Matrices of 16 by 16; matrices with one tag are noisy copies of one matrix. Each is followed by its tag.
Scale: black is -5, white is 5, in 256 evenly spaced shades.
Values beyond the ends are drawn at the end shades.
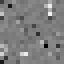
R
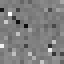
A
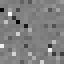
A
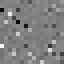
A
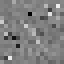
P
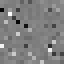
A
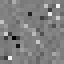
P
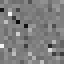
A
